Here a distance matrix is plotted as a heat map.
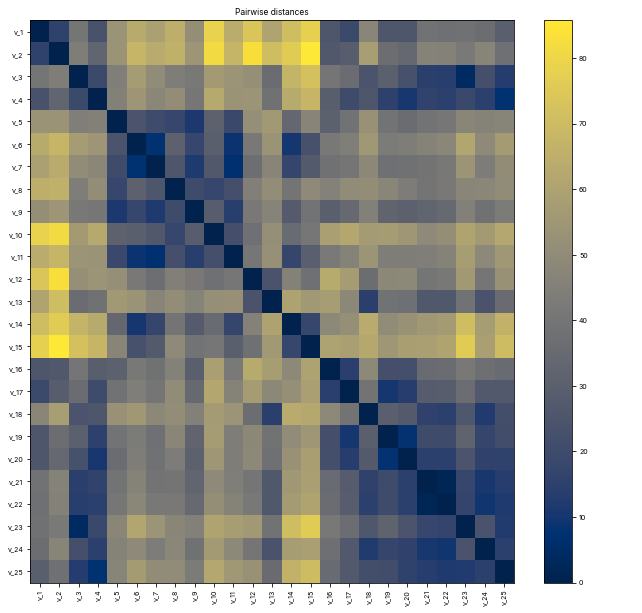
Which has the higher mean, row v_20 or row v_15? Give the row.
v_15
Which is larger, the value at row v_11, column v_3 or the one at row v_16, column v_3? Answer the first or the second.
the first
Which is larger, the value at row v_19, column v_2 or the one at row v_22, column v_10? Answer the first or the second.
the second
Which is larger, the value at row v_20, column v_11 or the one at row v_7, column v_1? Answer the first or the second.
the second
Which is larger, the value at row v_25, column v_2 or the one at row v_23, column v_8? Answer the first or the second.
the second
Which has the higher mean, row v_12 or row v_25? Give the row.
v_12
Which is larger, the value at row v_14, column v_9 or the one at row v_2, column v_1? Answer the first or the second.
the first
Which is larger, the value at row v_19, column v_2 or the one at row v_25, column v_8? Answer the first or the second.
the second
